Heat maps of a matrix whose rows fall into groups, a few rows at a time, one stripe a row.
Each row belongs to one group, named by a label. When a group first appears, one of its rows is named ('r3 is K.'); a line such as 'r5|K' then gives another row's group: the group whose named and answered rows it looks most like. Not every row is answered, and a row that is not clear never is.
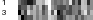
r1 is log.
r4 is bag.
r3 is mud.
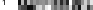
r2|log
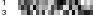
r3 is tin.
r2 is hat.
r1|bag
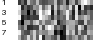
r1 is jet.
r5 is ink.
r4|hat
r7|bag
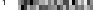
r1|log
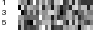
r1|tin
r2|mud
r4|hat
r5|tin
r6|hat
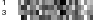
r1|bag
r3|bag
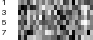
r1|tin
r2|log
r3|mud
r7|log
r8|mud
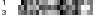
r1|bag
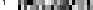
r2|mud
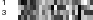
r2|hat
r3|tin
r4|log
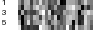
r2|ink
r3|hat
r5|ink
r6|hat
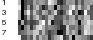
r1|bag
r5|hat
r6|ink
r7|ink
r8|tin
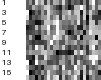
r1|mud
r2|ink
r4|tin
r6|mud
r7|bag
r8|log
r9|hat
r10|mud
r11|ink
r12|jet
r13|jet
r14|hat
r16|hat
